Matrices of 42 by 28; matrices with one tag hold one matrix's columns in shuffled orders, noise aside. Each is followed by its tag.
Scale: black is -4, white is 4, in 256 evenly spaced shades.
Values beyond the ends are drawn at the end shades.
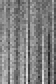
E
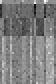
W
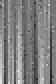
E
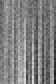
E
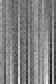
E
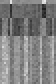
W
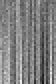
E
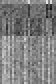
W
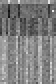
W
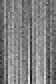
E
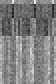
W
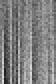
E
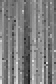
E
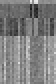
W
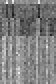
W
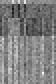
W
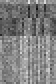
W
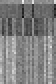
W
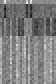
W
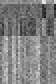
W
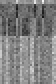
W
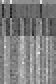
W
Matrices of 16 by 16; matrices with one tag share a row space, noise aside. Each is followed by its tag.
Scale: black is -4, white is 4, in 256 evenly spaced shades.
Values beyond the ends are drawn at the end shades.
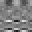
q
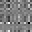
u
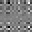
u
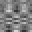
q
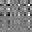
u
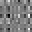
u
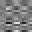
q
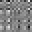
u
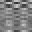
q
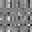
u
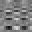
q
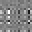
u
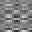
q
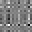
u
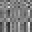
u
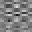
q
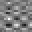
q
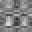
q
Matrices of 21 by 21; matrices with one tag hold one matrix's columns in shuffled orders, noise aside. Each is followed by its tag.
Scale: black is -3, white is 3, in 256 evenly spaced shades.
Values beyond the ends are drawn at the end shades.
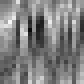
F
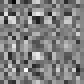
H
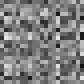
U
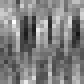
F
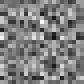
U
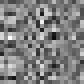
U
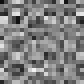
H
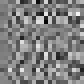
H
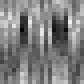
F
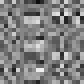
H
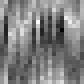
F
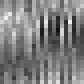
F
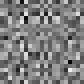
H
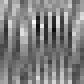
F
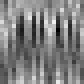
F
